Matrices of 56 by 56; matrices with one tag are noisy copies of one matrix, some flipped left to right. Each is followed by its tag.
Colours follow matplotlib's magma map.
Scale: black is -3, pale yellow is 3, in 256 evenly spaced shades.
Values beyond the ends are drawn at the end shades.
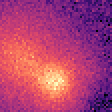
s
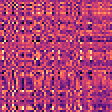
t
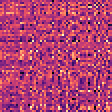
t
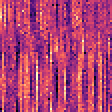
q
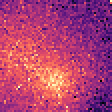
s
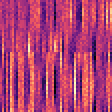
q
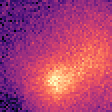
s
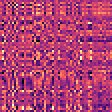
t
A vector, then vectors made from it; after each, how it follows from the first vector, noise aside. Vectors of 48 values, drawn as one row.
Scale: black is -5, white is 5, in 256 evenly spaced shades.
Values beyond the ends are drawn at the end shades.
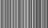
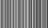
copied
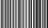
scaled up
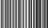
scaled up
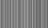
shrunk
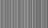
shrunk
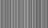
shrunk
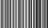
scaled up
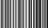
scaled up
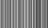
copied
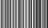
scaled up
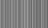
shrunk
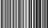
scaled up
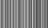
copied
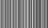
copied
